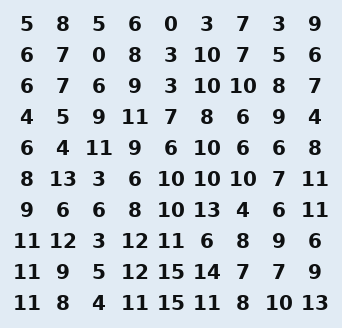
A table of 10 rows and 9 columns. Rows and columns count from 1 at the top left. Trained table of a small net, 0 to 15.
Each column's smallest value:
4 4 0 6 0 3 4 3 4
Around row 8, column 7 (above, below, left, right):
4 7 6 9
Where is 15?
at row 9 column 5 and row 10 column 5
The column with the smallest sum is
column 3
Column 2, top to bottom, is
8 7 7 5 4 13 6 12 9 8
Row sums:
46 52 66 63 66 78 73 78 89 91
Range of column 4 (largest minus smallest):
6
